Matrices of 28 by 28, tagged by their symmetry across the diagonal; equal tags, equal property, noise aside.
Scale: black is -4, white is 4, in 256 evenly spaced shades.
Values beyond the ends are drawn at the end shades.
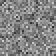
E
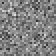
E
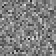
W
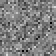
E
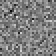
E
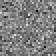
W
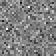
E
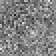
E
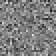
W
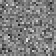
W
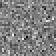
W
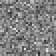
W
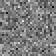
W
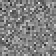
E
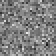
W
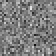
W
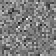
E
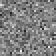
W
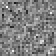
E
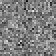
W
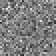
E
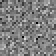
E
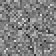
E
